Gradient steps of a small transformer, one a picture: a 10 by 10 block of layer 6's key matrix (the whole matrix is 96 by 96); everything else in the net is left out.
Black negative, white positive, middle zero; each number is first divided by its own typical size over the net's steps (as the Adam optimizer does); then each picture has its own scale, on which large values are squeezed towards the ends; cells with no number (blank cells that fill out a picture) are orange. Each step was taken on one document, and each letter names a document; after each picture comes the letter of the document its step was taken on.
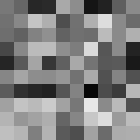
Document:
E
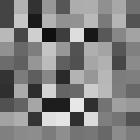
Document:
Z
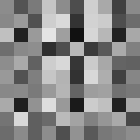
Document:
Z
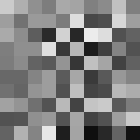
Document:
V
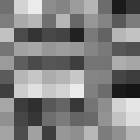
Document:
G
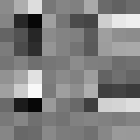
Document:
G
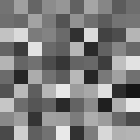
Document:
G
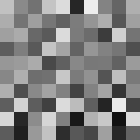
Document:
Z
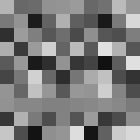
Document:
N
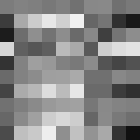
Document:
N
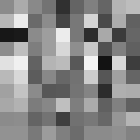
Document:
E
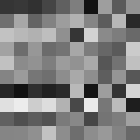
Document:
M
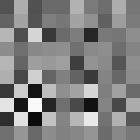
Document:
Z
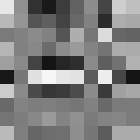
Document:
N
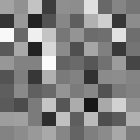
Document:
M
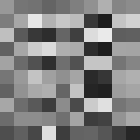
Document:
V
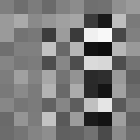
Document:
V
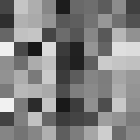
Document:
E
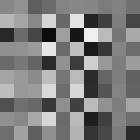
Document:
V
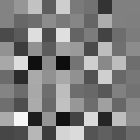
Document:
E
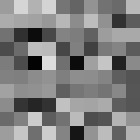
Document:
M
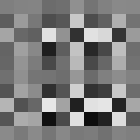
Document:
Z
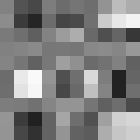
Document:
G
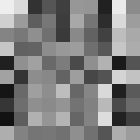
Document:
N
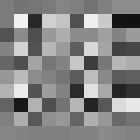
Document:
G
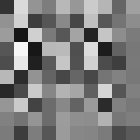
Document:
E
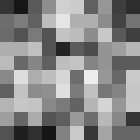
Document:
E
